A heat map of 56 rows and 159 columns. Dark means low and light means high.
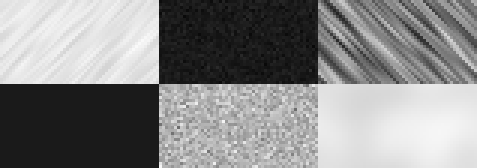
The table splits into 2 rows of 3 panels. Panel 1,1: very high, slanting up to the right, faint in contrast. Panel 1,2: very low, fine-grained, faint in contrast. Panel 1,3: middling, slanting down to the right, strong in contrast. Panel 2,1: very low, flat. Panel 2,2: high, fine-grained. Panel 2,3: very high, smooth, faint in contrast.
